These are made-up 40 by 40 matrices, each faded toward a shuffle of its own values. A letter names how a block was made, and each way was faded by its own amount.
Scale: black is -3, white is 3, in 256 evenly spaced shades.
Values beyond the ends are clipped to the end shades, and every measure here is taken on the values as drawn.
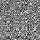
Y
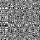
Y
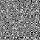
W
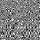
Y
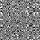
Y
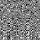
Y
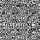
W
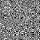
W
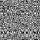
Y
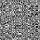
Y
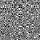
W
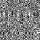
W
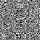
W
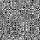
W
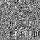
W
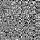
W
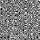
W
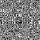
W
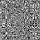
Y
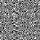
W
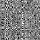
Y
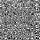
W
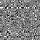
Y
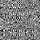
W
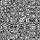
W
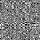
W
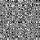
Y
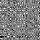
Y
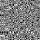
Y
